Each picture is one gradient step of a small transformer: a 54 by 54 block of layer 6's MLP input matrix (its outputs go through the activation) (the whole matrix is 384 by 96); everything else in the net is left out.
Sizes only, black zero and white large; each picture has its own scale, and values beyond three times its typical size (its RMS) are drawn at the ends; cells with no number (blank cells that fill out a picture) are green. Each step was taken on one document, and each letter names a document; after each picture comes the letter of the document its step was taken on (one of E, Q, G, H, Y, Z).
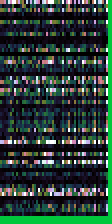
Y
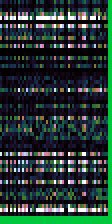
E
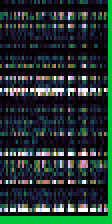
E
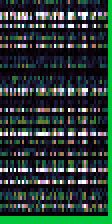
E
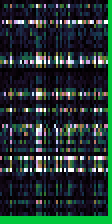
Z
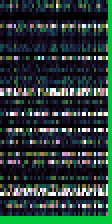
Y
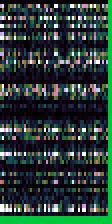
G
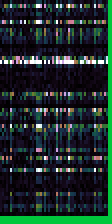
Z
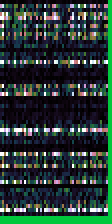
G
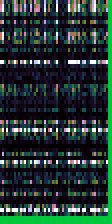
G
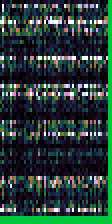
G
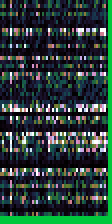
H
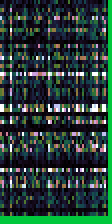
H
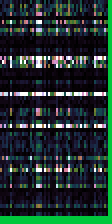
Z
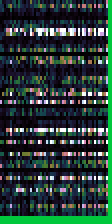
Y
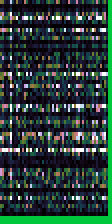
H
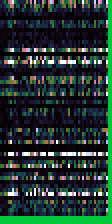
Y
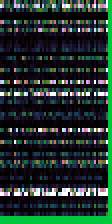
Y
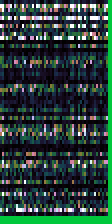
G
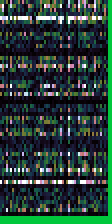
E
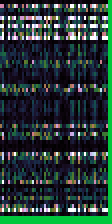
G
